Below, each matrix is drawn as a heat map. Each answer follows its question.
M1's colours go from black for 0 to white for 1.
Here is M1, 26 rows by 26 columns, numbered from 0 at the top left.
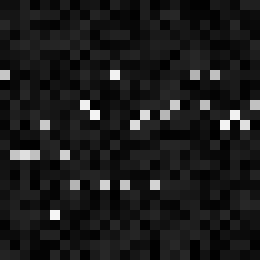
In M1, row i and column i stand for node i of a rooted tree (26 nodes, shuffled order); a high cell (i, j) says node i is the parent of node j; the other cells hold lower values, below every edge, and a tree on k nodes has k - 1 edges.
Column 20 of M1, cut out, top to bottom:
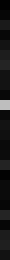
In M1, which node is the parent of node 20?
10
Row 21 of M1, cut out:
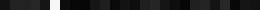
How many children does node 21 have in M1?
1
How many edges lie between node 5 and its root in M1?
3
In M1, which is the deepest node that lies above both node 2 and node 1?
15
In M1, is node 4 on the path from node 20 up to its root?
no
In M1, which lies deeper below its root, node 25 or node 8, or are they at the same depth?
the same depth
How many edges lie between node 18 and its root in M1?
0
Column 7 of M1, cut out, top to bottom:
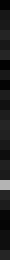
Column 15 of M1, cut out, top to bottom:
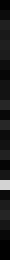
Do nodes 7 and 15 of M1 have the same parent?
yes
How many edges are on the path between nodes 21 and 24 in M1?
4
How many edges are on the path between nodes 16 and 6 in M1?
5
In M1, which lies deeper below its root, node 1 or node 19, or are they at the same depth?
the same depth
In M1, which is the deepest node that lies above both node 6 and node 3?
15
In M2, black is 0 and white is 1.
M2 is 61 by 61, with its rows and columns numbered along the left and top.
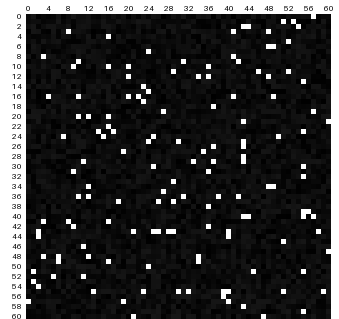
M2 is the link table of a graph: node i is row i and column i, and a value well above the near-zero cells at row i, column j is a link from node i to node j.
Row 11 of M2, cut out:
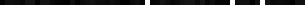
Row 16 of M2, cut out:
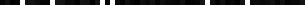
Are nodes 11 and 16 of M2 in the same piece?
no
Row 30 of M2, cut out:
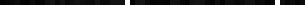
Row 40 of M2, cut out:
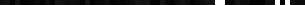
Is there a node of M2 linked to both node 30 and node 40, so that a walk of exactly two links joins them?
yes
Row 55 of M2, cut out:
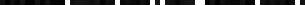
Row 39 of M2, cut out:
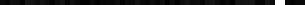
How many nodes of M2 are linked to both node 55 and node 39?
0
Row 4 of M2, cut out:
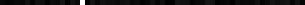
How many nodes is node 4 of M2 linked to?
1
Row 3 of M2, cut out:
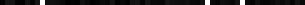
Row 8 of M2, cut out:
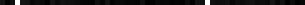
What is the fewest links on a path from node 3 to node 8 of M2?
1
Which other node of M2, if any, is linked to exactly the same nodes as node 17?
node 14
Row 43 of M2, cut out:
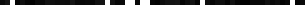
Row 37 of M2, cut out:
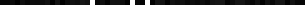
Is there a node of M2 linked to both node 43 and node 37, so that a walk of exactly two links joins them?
yes
